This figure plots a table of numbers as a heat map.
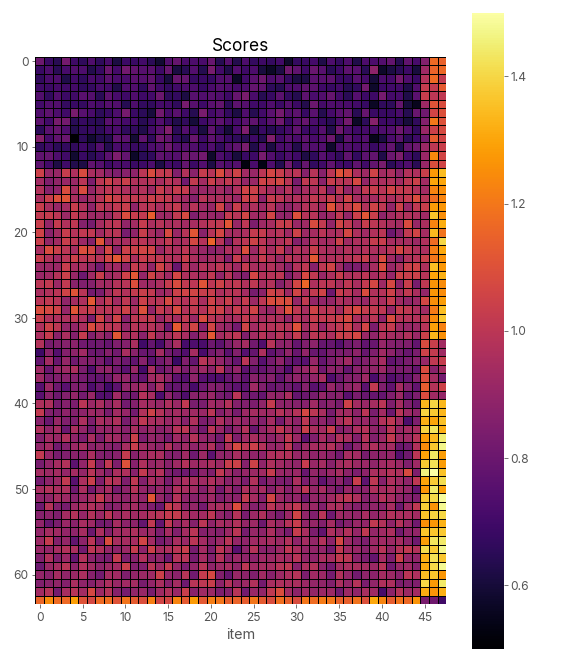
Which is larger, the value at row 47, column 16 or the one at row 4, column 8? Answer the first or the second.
the first
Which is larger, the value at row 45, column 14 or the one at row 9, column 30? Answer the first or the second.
the first
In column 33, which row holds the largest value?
63
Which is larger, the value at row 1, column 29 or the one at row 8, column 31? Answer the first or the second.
the first
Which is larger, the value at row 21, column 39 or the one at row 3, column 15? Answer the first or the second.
the first
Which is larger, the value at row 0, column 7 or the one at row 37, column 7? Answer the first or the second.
the second
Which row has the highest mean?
63
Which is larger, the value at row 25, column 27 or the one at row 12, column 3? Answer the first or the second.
the first
